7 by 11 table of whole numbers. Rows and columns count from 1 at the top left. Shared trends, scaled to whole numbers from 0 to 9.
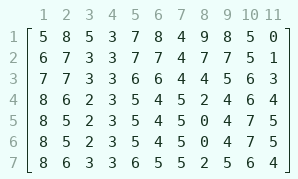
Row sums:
62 57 54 49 48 48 53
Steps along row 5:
down down up up down up down up up down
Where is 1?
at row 2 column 11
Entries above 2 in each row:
10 10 11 9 9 9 10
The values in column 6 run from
4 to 8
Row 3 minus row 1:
2 -1 -2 0 -1 -2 0 -5 -3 1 3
